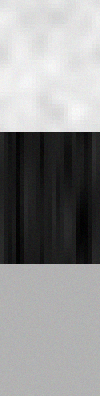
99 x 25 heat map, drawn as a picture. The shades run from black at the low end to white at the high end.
The table splits into 3 rows of 1 panel. Panel 1,1: very high, blotchy, faint in contrast. Panel 2,1: very low, streaked downward, faint in contrast. Panel 3,1: high, flat.
